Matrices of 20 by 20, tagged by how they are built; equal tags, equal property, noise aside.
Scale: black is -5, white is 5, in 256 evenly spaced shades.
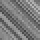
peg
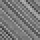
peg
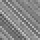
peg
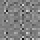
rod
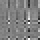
rod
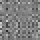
rod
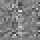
rod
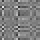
rod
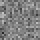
rod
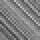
peg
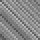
peg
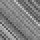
peg
